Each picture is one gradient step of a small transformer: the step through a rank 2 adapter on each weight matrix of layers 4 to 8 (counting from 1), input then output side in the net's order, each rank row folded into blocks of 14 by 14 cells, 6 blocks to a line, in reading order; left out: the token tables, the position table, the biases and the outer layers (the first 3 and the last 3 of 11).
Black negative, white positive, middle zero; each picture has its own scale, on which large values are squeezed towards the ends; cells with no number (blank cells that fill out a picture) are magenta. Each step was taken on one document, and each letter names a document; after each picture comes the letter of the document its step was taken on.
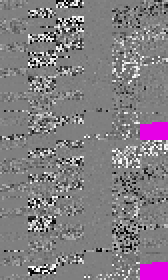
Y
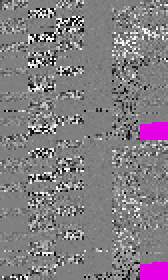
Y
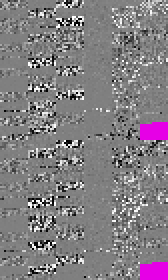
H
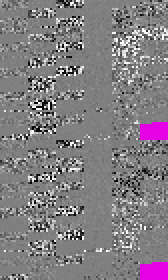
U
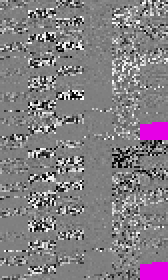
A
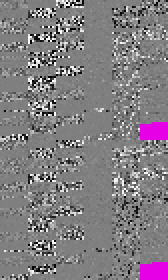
U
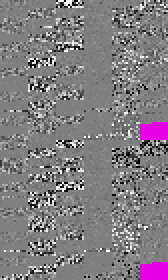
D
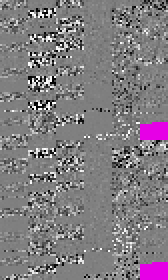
H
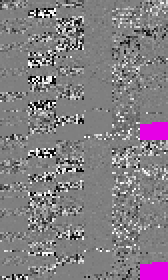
H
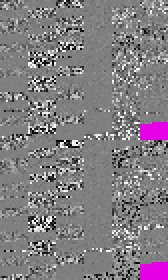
H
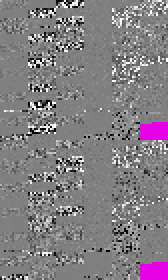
Y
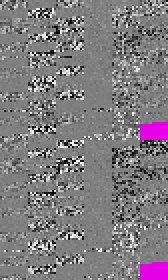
A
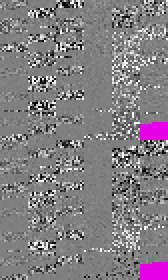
A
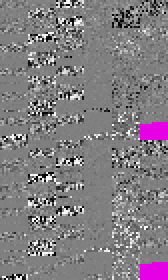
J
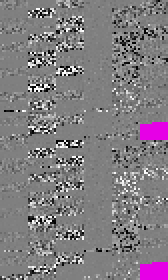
Y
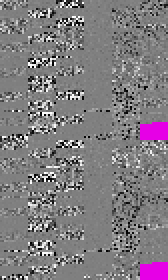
Y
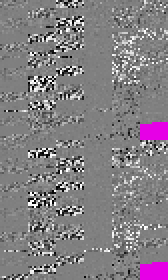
J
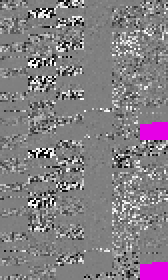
H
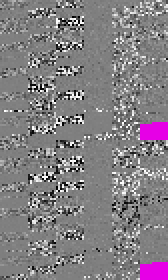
U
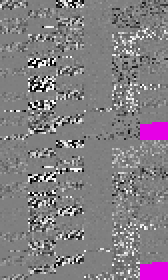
D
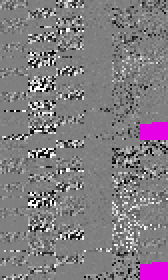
D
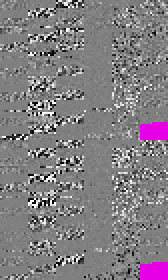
D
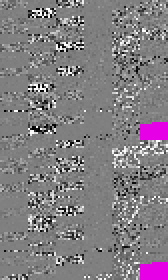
U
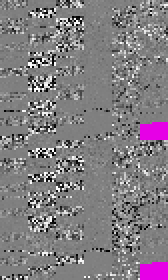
H
